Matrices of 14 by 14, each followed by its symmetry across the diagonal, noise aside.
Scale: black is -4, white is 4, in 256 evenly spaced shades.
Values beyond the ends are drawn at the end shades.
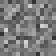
symmetric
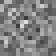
symmetric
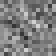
antisymmetric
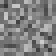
symmetric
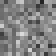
neither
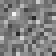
symmetric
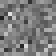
neither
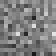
antisymmetric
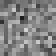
neither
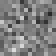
antisymmetric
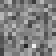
neither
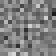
antisymmetric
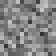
neither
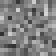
antisymmetric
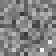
symmetric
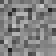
symmetric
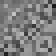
symmetric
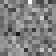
neither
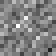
symmetric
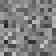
neither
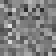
antisymmetric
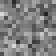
antisymmetric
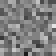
antisymmetric
